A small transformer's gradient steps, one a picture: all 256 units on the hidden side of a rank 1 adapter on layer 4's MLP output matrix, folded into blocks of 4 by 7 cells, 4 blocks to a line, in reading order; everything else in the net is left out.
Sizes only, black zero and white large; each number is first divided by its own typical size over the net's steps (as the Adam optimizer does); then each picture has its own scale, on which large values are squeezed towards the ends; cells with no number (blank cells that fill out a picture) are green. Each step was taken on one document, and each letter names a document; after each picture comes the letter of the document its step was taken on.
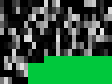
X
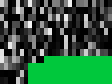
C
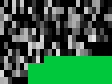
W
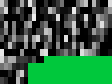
C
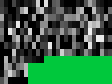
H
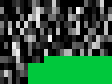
X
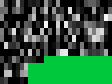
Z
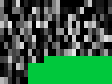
X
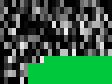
H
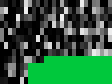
H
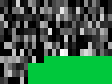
Z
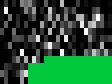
H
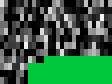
C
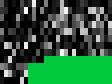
H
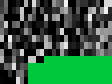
C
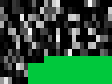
X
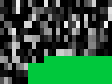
Z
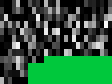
X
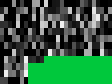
H
